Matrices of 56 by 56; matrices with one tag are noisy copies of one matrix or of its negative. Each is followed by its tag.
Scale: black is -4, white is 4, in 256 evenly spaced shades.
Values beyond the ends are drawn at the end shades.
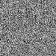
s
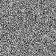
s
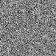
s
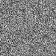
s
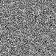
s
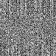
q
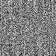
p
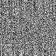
p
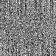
q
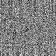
p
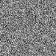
s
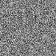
s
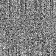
q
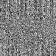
q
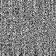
p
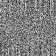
q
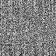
p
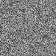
s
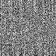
p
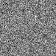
s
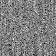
p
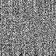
p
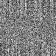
q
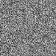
s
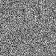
s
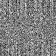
q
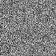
s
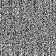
p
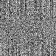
q
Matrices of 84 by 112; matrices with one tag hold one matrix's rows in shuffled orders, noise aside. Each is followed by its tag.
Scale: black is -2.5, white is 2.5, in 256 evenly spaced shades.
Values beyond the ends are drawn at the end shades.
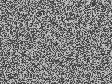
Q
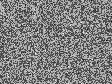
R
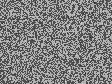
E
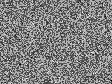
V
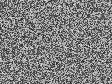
Q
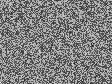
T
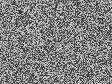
T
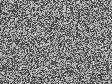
Q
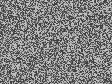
E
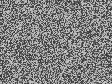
R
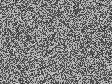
T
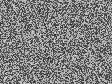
V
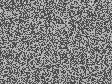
V
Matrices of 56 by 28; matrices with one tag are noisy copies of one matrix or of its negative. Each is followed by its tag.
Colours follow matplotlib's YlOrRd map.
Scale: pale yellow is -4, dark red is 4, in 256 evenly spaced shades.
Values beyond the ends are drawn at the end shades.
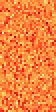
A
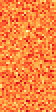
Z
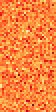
Z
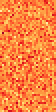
A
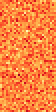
Z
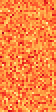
A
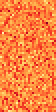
A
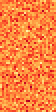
Z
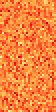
A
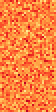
Z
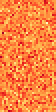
A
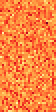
A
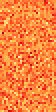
A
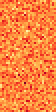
Z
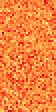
A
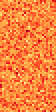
Z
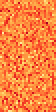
A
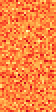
Z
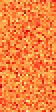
Z
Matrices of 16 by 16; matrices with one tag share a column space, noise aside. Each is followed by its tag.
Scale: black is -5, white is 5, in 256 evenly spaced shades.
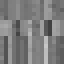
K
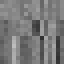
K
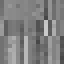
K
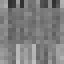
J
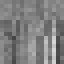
K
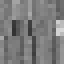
K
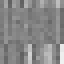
J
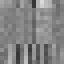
J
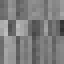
K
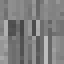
K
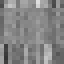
J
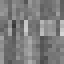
K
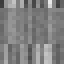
J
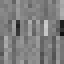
K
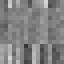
J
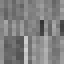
K
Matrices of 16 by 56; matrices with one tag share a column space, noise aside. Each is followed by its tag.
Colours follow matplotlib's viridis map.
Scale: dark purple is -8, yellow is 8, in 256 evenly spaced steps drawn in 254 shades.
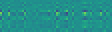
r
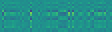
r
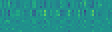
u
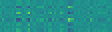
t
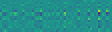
r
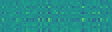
t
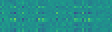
t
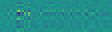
r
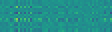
t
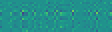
r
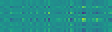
t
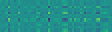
t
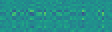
r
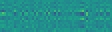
r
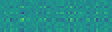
t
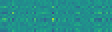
t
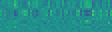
u
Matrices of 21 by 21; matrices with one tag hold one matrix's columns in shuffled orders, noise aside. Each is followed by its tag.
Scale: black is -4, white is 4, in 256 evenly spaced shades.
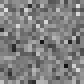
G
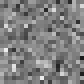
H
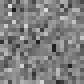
G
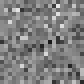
G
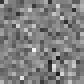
H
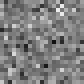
G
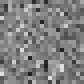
H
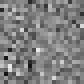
H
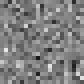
H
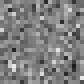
H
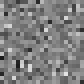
H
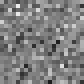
G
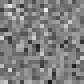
G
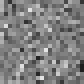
H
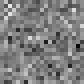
G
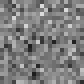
G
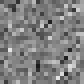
H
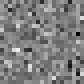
H
